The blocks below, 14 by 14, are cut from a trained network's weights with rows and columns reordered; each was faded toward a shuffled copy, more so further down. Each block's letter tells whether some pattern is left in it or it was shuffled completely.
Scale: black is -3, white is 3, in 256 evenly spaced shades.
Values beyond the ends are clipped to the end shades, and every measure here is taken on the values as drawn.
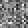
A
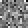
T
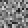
T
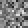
A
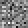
A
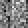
A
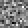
T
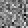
A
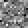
T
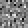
T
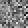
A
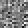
A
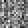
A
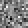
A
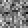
T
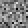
A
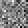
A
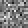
T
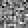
T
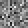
A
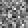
A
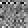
A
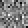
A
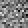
T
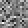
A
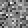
T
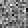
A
